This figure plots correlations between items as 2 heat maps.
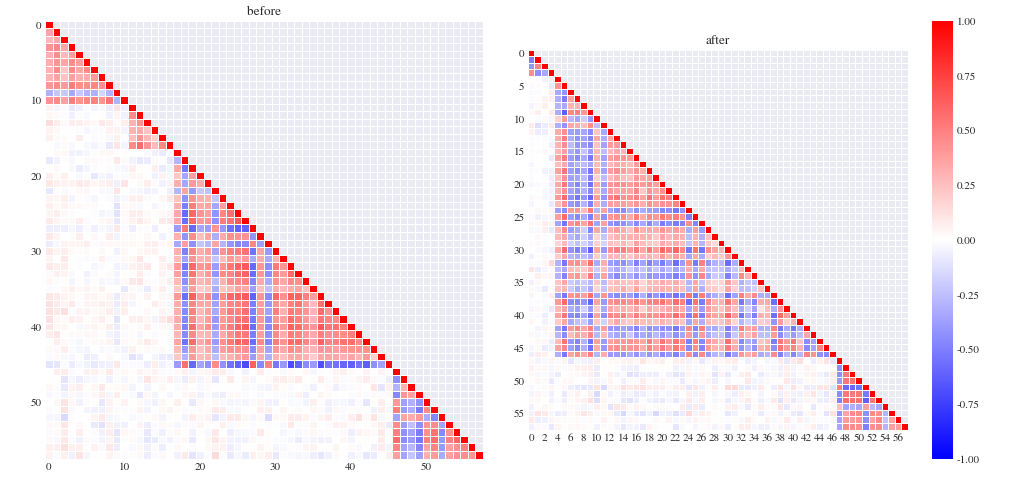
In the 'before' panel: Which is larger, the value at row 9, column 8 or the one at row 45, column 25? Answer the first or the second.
the first
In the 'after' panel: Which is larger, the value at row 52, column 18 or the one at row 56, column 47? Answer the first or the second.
the first
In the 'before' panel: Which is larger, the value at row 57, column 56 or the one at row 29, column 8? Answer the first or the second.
the first
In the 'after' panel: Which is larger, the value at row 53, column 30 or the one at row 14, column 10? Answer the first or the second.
the second
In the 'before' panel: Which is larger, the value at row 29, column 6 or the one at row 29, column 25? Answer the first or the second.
the first
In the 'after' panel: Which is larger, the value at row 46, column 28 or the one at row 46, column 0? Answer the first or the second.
the second
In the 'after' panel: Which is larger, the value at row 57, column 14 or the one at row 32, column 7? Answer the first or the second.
the second
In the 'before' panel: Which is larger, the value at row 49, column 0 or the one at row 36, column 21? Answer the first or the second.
the second
